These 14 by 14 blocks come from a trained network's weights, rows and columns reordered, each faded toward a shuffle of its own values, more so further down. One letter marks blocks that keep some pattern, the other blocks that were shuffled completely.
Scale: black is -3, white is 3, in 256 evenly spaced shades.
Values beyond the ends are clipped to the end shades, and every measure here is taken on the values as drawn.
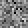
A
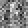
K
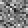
K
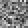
A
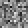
A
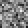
K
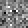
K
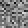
K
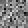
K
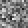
K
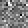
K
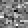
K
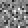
A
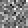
K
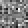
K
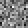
A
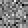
A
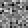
A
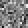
A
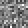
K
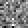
A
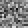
A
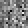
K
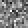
A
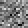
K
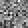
K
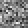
A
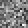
A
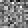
K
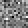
A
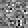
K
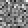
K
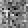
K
